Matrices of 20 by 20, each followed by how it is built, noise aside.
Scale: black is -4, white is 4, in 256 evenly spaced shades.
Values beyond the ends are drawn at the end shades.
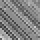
Toeplitz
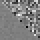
upper triangular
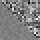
upper triangular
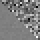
upper triangular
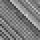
Toeplitz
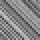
Toeplitz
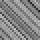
Toeplitz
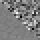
upper triangular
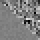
upper triangular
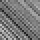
Toeplitz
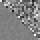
upper triangular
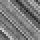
Toeplitz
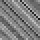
Toeplitz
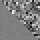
upper triangular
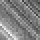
Toeplitz
